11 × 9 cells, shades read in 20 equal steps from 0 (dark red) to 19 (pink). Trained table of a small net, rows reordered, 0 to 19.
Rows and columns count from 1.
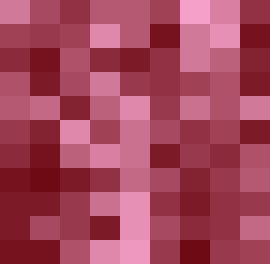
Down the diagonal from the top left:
14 6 9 14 16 8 6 6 6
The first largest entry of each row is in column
7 8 7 4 5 3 4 5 5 5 5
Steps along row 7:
down up up down down up down up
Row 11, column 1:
1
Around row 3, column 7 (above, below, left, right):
14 7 5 11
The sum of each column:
60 44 82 113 134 61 87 94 71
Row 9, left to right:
2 2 6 13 17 5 2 5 6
